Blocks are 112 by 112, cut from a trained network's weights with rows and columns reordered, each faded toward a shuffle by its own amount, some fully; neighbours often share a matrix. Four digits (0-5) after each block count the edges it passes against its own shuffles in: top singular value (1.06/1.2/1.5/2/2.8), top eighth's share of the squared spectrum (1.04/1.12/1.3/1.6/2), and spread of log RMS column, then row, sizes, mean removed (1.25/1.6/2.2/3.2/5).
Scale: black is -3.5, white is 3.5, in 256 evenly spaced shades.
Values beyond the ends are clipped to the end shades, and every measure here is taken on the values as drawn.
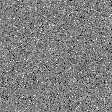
0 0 0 0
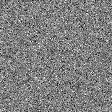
0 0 0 0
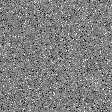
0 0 0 0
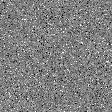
0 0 0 0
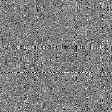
4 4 3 2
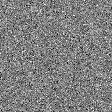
0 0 0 0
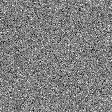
1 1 0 0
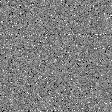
2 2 0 1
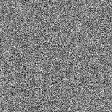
3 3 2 0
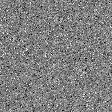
1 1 0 0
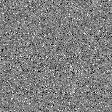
2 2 0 2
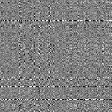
4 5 3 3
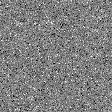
1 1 0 1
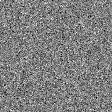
1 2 0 0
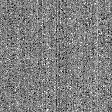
3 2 0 1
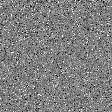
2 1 0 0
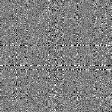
4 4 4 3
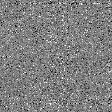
3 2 2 1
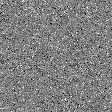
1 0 0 0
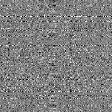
3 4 2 4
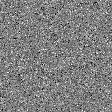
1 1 0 0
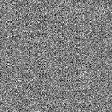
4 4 2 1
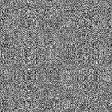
4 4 3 2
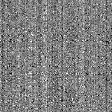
4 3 1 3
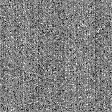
3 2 0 1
